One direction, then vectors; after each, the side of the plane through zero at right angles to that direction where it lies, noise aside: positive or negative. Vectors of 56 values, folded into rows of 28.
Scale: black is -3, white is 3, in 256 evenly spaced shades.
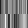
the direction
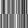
negative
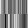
negative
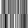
negative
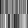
positive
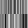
negative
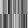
negative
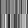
positive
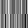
negative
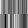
negative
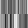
negative
